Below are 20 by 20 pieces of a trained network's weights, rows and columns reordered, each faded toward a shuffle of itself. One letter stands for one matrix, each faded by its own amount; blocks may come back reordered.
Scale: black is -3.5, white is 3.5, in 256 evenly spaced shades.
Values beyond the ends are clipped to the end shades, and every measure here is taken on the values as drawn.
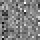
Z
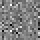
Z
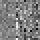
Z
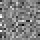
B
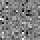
Z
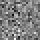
Z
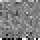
Z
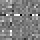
B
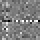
B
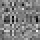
B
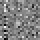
Z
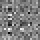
B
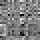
B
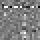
B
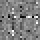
Z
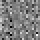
Z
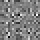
B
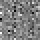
Z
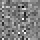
Z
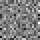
B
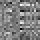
B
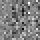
Z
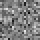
Z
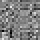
B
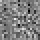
B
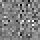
B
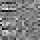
B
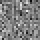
Z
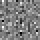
Z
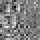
B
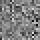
B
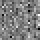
Z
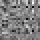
B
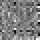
B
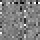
Z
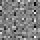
Z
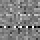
Z
